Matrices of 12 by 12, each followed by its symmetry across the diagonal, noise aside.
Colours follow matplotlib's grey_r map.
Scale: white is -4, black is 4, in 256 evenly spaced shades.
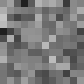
neither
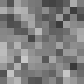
antisymmetric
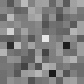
neither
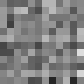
antisymmetric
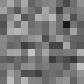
neither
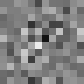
antisymmetric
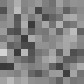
neither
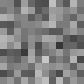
antisymmetric
